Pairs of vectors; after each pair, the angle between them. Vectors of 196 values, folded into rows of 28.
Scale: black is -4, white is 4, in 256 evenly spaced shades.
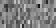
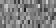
nearly opposite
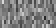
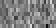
partly opposed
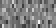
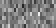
partly aligned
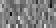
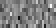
nearly opposite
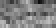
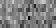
partly opposed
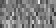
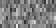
orthogonal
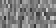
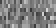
nearly parallel
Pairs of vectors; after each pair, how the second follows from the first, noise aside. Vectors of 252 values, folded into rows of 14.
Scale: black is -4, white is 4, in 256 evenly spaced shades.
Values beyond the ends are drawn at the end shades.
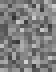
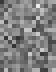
shuffled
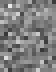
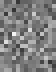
shuffled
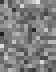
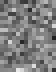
reversed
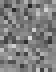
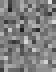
shuffled
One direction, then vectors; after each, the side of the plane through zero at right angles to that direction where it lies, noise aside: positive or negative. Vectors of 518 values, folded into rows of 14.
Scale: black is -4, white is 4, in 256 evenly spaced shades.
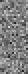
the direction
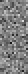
positive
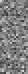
negative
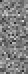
positive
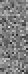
positive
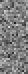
positive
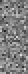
positive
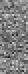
positive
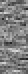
positive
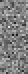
positive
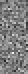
negative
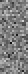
positive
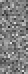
negative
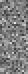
negative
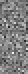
negative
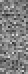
negative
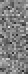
positive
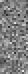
negative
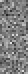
negative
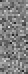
positive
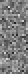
positive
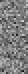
positive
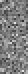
negative
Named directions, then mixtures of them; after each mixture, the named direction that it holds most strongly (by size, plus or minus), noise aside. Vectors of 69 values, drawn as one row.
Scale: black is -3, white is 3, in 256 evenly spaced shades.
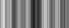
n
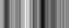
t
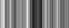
n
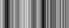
t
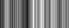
t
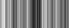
n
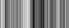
t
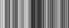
n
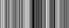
n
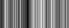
t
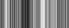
t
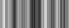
n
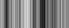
t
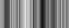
t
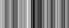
n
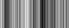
t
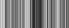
n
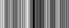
n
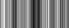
n
